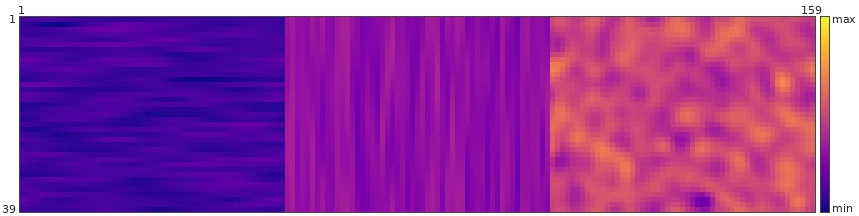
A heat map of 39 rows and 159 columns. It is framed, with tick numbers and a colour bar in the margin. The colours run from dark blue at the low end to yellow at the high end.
It is made of 1 by 3 panels. Panel 1,1: very low, streaked across, faint in contrast. Panel 1,2: low, streaked downward, faint in contrast. Panel 1,3: middling, blotchy.
